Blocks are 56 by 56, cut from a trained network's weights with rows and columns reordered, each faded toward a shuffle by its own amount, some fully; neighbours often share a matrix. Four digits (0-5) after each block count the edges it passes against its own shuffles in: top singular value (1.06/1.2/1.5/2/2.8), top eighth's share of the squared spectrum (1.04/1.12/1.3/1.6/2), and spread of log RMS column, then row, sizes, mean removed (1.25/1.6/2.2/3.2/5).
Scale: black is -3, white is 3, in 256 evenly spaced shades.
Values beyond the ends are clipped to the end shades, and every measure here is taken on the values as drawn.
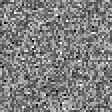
0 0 0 0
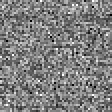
1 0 0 0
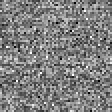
1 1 0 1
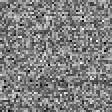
1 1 0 0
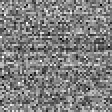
2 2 0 0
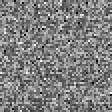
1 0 0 0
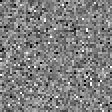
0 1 0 0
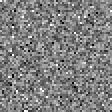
0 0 0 0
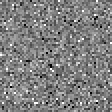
2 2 1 1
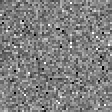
0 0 0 0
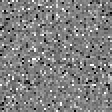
0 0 0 0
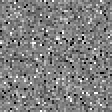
2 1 0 1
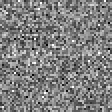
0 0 0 0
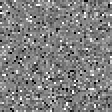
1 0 0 0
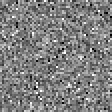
1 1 0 0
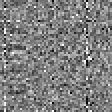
3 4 2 1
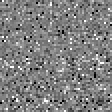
3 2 0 1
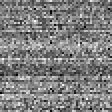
4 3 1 1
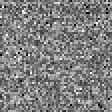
1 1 0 0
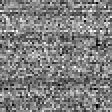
3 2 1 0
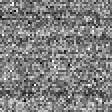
3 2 0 0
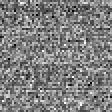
2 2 0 0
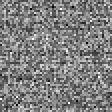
2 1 0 0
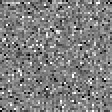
2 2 0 0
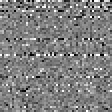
4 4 0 3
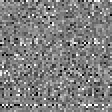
4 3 0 3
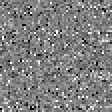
2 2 0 1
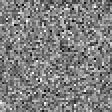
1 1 0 0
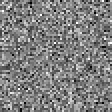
2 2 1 1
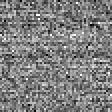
3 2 0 0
